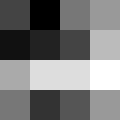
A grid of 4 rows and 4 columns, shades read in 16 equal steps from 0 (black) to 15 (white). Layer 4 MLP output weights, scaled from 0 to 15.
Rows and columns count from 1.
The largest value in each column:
10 13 13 15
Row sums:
20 18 51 24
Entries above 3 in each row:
3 2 4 3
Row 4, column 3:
5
